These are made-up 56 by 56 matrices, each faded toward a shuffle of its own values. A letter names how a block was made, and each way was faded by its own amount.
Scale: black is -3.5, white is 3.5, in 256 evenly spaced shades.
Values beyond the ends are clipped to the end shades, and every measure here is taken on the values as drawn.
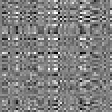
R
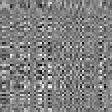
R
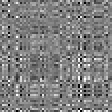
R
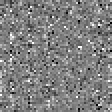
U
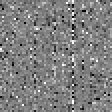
U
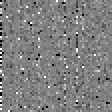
U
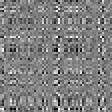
R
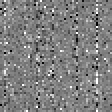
U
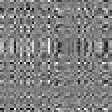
R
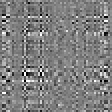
R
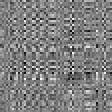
R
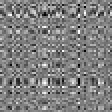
R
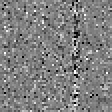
U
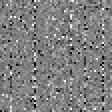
U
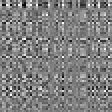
R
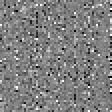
U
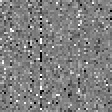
U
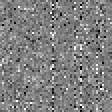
U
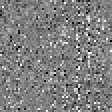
U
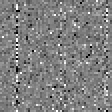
U
